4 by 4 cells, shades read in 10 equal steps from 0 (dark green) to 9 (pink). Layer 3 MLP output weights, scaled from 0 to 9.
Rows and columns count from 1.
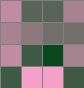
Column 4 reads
6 4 6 2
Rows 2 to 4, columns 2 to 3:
5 4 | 2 0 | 9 9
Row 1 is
7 3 3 6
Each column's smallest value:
2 2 0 2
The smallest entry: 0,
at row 3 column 3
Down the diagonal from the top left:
7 5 0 2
